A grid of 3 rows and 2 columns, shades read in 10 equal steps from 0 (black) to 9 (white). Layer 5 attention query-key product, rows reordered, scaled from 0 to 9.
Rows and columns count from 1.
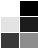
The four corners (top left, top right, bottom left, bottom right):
9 0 2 5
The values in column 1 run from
2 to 9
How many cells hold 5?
1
